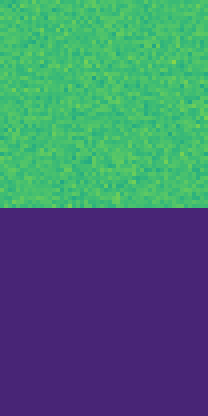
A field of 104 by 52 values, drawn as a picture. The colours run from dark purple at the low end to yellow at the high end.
The table splits into 2 rows of 1 panel. Panel 1,1: high, fine-grained, faint in contrast. Panel 2,1: very low, flat.
